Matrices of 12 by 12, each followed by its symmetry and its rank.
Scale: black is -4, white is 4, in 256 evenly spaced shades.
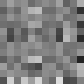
antisymmetric, rank two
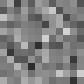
antisymmetric, full rank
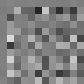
antisymmetric, rank two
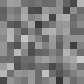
antisymmetric, full rank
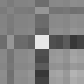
symmetric, rank one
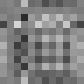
antisymmetric, rank two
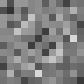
symmetric, full rank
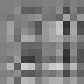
antisymmetric, rank two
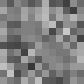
antisymmetric, full rank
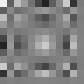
symmetric, rank one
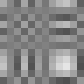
symmetric, rank one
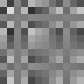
symmetric, rank one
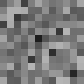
symmetric, full rank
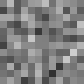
antisymmetric, full rank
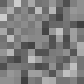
symmetric, full rank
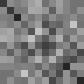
symmetric, full rank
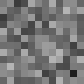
symmetric, full rank
